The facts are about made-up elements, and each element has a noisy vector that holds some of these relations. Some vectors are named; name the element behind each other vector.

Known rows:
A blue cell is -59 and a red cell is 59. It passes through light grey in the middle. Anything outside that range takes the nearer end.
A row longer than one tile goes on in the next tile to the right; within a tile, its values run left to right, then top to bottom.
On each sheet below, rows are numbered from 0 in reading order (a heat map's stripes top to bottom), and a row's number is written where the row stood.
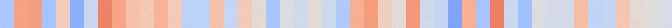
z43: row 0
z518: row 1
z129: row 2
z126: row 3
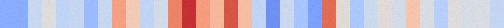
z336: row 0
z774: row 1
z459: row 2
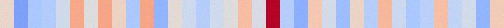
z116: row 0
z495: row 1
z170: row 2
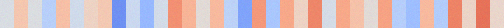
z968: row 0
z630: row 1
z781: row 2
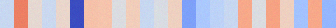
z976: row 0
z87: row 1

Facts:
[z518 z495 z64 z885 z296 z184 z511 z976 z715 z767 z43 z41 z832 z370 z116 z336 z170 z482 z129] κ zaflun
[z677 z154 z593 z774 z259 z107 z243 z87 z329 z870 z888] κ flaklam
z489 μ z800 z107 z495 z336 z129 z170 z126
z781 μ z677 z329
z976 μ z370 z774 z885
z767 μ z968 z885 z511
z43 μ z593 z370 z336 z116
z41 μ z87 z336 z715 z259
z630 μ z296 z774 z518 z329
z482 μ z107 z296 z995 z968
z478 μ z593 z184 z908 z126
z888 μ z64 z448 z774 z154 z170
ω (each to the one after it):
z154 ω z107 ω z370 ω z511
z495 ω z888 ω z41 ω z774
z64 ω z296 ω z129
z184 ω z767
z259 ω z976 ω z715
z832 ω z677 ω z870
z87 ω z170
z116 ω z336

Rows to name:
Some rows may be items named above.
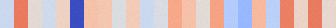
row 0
z976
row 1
z781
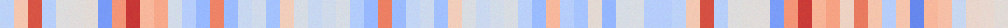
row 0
z41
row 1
z677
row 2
z677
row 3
z296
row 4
z41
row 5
z482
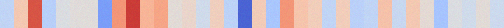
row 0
z41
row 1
z888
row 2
z518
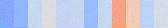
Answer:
z336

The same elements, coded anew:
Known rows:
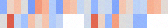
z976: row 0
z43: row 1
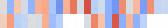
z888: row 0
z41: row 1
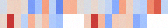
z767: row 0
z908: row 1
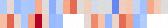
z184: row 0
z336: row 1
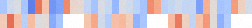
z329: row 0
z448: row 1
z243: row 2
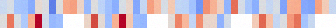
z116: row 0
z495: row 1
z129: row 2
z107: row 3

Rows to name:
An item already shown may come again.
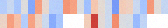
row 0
z593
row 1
z885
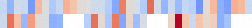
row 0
z43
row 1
z370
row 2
z482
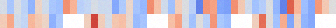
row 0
z448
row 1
z968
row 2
z677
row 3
z781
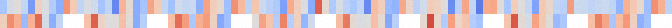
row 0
z518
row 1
z995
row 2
z126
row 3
z870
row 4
z995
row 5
z767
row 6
z885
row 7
z126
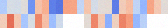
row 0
z296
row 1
z336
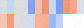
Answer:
z170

